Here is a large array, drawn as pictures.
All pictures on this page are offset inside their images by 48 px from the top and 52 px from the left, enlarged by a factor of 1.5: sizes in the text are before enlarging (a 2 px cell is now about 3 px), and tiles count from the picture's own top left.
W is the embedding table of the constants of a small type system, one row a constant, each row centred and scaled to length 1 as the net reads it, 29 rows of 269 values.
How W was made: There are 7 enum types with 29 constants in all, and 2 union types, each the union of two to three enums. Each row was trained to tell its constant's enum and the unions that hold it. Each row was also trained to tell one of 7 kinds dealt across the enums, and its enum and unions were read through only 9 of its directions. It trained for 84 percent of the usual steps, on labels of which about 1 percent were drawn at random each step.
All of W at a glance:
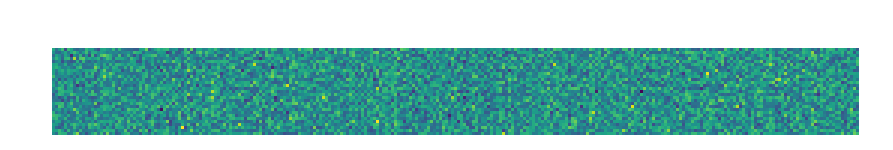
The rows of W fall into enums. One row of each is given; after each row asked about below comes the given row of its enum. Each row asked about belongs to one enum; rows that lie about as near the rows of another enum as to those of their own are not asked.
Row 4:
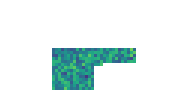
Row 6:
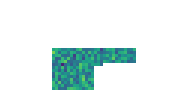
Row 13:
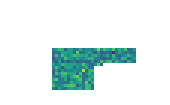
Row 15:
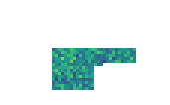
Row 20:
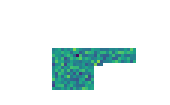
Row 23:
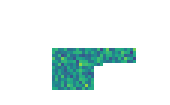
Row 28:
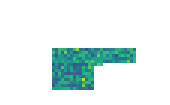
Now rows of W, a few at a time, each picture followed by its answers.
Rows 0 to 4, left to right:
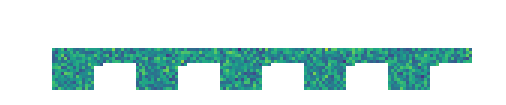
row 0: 15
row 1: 28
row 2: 20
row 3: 23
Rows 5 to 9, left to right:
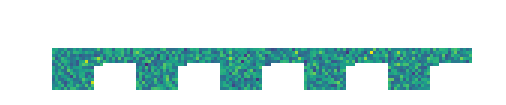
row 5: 23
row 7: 15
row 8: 28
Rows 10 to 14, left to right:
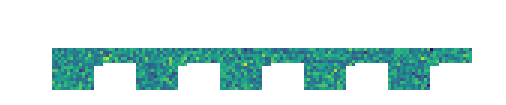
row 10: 6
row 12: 15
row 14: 28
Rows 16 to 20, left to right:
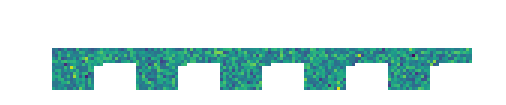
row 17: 4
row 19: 15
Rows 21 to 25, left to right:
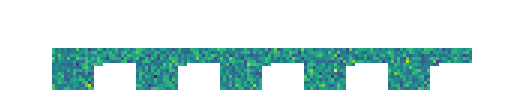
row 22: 6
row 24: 20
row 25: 23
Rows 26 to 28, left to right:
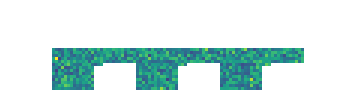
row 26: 23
